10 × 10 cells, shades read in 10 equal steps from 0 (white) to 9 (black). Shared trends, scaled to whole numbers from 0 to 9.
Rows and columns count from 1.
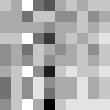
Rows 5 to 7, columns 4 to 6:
2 3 4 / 2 4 3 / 4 8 2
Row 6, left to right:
4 3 4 2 4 3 3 2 3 2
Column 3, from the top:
0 5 3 0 5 4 0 4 4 0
